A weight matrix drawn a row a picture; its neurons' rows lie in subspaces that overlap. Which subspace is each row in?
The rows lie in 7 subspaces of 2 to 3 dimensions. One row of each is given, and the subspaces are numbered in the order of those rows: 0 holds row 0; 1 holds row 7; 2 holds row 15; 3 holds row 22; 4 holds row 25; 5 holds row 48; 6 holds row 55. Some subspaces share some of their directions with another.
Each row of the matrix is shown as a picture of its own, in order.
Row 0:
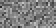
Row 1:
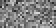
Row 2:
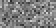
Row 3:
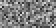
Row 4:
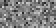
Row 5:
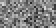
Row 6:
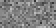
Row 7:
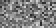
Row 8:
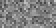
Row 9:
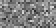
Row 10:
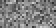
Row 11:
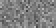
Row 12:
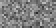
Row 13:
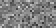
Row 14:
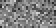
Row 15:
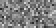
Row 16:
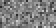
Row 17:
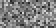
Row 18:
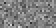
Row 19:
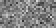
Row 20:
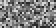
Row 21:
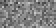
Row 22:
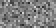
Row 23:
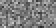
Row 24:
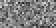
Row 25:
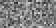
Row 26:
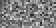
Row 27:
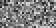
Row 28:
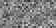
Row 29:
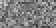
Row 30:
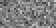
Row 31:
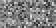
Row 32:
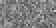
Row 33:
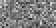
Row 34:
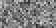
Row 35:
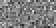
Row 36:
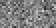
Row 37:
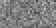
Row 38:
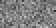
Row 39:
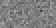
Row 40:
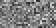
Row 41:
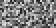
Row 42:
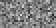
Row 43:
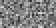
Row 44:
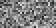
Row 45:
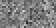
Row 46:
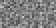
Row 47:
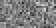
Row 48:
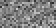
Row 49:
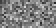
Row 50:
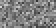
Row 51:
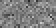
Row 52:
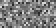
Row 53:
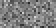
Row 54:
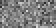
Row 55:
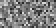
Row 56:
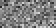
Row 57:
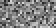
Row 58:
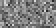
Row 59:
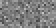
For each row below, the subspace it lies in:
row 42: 1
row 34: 2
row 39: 6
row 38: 6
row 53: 3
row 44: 0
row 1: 6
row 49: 1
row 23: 4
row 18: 0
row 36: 3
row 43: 4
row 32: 6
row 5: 3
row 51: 5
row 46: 4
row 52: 6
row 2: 3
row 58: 0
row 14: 6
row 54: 2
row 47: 1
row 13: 5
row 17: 3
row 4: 6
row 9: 3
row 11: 2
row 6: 5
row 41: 2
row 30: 6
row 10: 6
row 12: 1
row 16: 4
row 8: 2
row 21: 4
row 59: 2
